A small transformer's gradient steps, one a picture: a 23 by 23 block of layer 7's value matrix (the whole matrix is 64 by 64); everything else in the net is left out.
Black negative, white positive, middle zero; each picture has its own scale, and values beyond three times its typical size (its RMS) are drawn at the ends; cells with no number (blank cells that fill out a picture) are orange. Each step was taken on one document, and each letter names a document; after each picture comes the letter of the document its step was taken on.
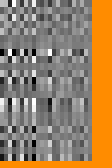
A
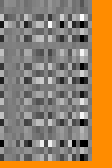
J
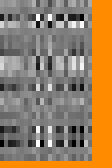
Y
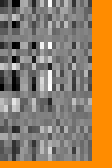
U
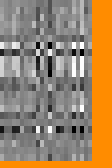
Y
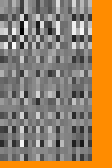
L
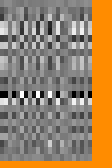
L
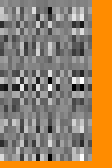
L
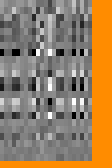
Y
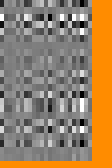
J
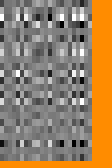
J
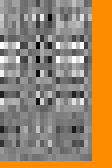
Y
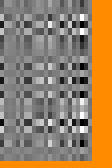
J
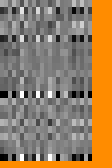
L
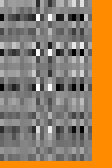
Y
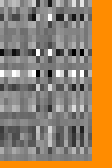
Y
